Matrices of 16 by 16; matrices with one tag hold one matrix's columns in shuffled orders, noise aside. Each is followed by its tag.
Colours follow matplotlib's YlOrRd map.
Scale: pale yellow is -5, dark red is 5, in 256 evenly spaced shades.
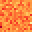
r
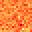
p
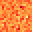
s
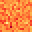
r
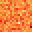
r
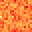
s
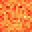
s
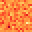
r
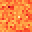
s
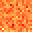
p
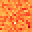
r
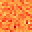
r
